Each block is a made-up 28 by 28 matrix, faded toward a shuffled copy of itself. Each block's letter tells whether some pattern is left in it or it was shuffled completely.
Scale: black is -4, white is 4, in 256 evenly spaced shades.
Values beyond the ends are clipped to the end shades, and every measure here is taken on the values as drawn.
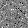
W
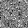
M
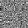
M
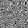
M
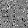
M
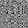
M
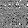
M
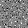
W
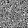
W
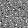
W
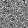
W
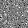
W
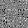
M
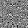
M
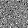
W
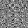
M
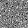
W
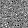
W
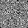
M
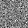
W
